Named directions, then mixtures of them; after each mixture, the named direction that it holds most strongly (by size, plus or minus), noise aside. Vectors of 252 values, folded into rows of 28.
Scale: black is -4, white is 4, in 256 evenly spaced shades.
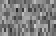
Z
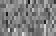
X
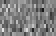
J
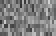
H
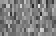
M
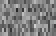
Z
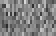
M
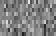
X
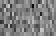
M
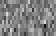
X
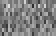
M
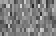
M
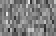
X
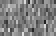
X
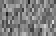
X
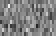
J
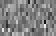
X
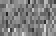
X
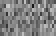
X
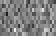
X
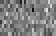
H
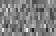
J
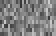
H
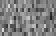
J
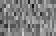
H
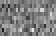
J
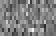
X
